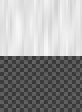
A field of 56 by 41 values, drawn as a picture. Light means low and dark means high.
It is made of 2 by 1 panels. Panel 1,1: very low, streaked downward, faint in contrast. Panel 2,1: high, checkered.
